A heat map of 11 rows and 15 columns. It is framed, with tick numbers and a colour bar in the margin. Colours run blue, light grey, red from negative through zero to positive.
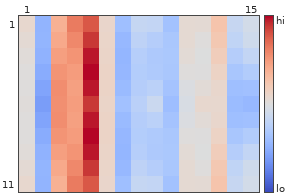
Mirror symmetry: top to bottom. Stripes: upright, repeating 2 times. Grain: streaks running down.
